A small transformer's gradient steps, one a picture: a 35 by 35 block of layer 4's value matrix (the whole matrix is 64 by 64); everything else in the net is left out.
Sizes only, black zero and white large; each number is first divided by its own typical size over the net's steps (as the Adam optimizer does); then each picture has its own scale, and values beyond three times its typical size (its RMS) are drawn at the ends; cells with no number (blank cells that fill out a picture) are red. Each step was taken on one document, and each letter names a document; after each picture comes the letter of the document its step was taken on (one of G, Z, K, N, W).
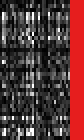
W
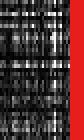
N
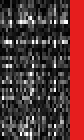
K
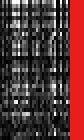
N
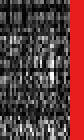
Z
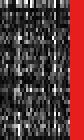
N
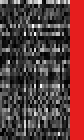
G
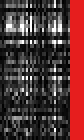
N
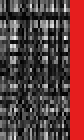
G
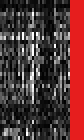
W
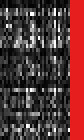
N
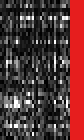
K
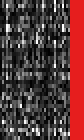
K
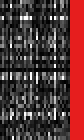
K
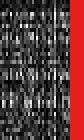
K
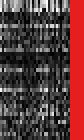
G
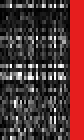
K
